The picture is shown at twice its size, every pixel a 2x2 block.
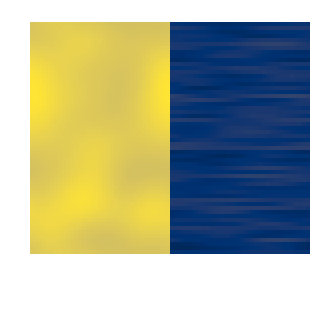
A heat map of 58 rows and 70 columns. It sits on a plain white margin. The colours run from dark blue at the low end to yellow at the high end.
The table splits into one row of 2 panels. Panel 1,1: very high, smooth, faint in contrast. Panel 1,2: very low, streaked across, faint in contrast.
